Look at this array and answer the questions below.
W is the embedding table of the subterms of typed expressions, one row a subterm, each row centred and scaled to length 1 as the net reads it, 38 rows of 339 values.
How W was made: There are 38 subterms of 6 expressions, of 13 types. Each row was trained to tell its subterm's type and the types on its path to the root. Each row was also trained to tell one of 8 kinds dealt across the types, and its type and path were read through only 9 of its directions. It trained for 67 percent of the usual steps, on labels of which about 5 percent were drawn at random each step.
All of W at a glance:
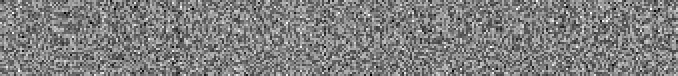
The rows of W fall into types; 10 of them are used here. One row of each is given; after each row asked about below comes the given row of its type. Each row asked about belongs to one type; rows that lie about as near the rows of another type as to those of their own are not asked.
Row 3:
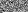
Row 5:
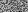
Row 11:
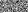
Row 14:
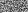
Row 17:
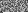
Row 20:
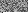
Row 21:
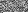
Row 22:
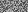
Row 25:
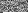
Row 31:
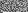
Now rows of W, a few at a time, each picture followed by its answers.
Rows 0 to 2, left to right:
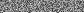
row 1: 5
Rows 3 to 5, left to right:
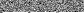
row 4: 31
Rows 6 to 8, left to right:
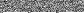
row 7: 21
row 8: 21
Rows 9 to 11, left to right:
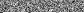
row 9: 25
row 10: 5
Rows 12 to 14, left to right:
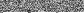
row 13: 21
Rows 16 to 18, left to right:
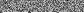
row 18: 17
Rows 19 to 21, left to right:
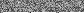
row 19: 20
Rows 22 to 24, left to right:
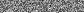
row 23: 17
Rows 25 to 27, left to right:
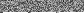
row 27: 20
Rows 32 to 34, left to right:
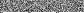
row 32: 22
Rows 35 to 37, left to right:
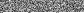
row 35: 17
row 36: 14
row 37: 14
